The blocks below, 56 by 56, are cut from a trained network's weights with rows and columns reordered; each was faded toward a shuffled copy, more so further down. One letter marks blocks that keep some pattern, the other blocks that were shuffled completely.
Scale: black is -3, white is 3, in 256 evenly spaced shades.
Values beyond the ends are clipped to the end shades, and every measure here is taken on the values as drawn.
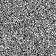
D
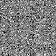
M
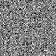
M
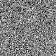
M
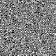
M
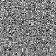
M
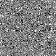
M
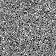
D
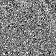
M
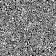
D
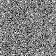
D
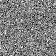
D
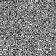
M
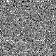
M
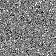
D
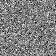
D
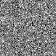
M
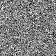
D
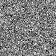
D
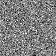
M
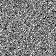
D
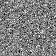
D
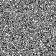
D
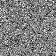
D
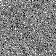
D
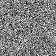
D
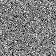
D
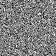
D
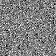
M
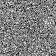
D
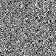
M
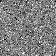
D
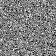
D
